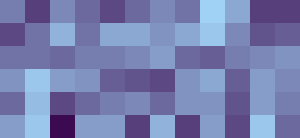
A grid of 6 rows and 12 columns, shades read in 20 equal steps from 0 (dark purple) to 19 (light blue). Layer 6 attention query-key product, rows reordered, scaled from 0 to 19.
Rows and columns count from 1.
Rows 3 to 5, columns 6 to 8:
12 14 9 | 7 6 13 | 12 9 13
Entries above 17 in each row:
1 1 0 1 0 2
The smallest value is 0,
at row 6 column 3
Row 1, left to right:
11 5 12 9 6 9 12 10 19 15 5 5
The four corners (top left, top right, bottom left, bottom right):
11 5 14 9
